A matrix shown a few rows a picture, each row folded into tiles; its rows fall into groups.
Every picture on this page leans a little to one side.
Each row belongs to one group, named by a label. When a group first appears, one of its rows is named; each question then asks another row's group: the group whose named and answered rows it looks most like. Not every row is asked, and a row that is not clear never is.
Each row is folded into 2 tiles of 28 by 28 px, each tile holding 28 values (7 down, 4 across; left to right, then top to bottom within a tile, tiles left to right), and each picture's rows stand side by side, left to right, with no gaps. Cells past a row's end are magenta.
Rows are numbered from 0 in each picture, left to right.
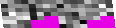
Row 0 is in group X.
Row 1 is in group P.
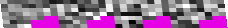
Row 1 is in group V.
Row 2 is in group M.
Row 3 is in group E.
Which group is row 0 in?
P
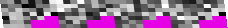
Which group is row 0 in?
V
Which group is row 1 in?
E
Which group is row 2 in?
V
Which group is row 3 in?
V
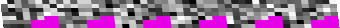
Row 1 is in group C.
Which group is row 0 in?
E
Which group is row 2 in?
X
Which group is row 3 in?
X
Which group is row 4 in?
P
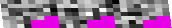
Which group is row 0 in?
C
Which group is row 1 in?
C
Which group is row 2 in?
M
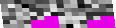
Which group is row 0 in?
V
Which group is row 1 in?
X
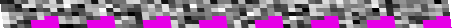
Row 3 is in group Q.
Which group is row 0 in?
Q
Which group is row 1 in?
M
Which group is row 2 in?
M
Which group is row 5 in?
M
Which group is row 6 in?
C
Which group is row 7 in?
Q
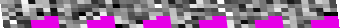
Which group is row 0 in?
C
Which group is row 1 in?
V
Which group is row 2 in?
Q
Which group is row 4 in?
Q
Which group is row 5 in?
C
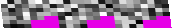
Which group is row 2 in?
C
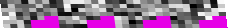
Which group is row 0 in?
X
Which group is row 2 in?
M
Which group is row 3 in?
V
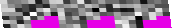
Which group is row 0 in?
V
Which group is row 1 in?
C
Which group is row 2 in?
C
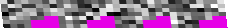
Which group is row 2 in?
E
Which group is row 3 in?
Q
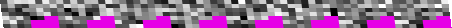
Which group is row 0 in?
M
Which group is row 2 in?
P
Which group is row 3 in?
P
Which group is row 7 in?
Q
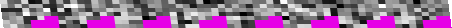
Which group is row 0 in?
C
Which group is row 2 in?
X
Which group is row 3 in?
P
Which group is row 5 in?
P
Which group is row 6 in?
Q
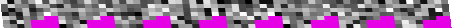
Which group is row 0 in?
E
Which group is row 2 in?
M
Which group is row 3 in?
C
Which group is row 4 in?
V
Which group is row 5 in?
P
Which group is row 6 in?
Q
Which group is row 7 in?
C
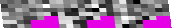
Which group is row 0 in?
Q
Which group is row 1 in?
C
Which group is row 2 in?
X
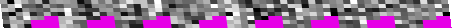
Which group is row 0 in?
E
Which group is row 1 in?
X
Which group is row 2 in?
M
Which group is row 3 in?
Q
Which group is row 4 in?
X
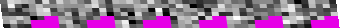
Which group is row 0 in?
M
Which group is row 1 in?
C
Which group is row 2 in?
C
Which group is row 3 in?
V
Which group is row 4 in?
X
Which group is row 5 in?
X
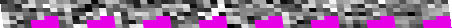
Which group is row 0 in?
Q
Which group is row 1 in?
V
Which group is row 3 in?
V
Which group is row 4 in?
Q
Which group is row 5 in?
Q
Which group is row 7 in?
M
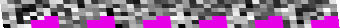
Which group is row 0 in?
V
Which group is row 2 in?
P
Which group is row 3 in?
X
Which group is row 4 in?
X
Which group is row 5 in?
V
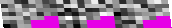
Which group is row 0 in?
P
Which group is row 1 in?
E
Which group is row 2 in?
E
